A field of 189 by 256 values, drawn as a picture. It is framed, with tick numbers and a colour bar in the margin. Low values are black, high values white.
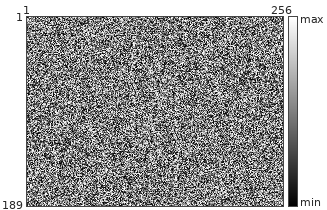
Slope: none. Histogram: flat. Symmetry: a half turn. Grain: fine. Seam: none.
